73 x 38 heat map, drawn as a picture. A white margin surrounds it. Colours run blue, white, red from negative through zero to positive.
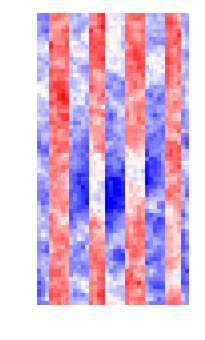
There are no lone odd cells. The grain runs up and down. On average the colour sits 50% of the way up the scale. Stripes running up and down repeat 4 times from left to right.
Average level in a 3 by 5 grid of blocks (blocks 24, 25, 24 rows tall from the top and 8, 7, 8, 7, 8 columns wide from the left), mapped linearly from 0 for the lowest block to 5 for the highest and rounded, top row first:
53444 | 40023 | 42232
